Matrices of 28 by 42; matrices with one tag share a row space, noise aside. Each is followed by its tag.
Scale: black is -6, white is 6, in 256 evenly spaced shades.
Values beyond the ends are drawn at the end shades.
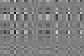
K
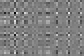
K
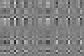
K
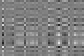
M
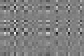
K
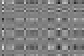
M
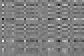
M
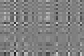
K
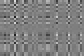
K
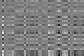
M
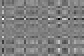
M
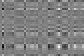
M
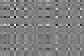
K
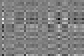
M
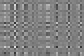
K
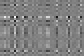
K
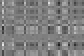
M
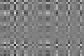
K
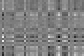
M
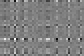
K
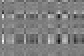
M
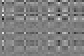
M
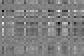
M
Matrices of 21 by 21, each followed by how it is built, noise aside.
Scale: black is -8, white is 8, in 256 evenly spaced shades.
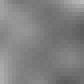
smooth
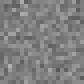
noise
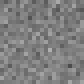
noise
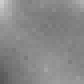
smooth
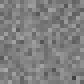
noise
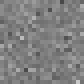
noise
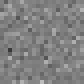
noise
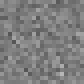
noise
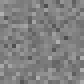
noise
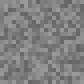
noise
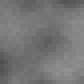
smooth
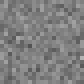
noise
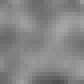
smooth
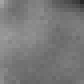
smooth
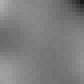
smooth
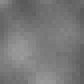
smooth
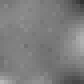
smooth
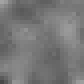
smooth
